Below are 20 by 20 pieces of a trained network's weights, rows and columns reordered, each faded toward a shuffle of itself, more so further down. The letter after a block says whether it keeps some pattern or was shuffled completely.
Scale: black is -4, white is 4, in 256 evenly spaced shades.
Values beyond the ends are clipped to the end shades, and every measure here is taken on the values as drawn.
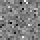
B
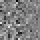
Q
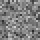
B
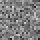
B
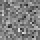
B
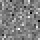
B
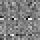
Q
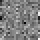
Q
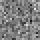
B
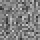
Q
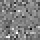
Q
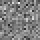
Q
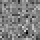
Q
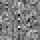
Q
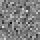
B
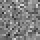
B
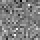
B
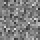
B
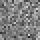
B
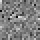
B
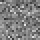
B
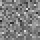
B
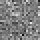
Q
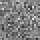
B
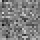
Q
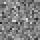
B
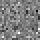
Q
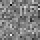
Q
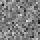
B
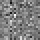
Q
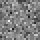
B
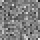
B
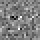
Q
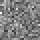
B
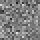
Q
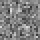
Q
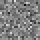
B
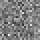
Q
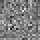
Q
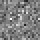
B
